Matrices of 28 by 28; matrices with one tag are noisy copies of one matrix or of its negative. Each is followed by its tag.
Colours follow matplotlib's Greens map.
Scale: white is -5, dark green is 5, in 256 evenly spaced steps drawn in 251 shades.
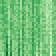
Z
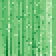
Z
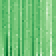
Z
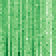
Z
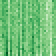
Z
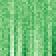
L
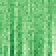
L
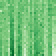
L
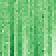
L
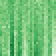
L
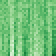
L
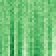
L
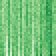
Z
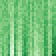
L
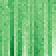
L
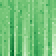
L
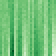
L
